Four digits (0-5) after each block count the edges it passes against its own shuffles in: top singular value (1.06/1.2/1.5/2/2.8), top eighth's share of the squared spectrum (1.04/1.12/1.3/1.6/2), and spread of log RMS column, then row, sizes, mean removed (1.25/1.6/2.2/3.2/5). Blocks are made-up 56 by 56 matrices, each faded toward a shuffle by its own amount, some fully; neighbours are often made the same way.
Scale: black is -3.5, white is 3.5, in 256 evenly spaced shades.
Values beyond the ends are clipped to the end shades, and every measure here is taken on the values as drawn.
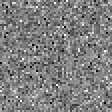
0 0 0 1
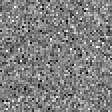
0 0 0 0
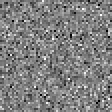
0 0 0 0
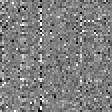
4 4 2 1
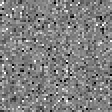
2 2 1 0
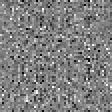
3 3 2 1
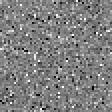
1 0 0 0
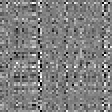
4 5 4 3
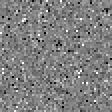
0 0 0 0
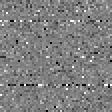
3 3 0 2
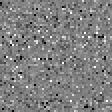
2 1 0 1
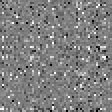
3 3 2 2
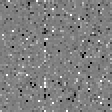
2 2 0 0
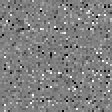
2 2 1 1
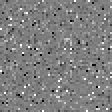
2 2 0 0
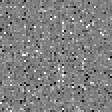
3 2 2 1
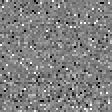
2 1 0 0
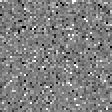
2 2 0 0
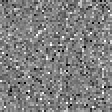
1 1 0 0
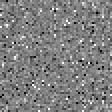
1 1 1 0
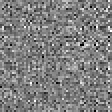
4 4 2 2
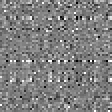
4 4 2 3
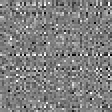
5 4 2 3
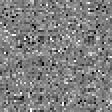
3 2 1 1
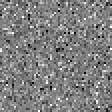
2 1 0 0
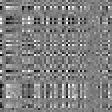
5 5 4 4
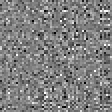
4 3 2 2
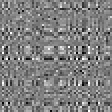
5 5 3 3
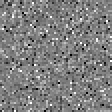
1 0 0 0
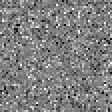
0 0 0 0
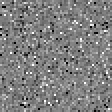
0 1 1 0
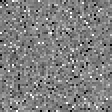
0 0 0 0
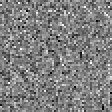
0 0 0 0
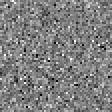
1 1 0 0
